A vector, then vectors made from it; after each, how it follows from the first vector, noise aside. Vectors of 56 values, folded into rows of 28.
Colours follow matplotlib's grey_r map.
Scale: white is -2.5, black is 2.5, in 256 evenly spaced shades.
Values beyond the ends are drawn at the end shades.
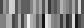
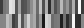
copied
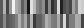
wrapped around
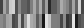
copied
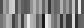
copied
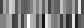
copied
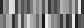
copied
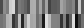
copied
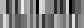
wrapped around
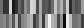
wrapped around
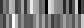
wrapped around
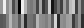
wrapped around
